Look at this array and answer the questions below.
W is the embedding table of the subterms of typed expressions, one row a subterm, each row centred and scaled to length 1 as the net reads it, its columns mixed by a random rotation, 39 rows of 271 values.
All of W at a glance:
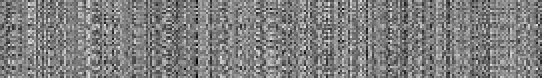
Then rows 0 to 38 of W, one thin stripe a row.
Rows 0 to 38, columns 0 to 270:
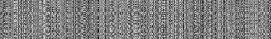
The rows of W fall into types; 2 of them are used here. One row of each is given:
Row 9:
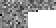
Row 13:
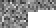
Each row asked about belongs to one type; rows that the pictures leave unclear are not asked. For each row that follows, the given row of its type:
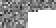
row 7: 9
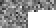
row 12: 13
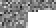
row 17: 9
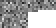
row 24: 13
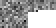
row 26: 9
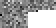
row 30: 9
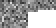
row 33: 13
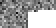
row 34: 13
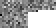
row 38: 9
